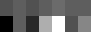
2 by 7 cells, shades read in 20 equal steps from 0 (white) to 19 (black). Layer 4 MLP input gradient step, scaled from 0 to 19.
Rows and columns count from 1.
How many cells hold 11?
1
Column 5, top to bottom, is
11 0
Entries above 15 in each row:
0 2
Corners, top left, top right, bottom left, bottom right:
13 12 19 9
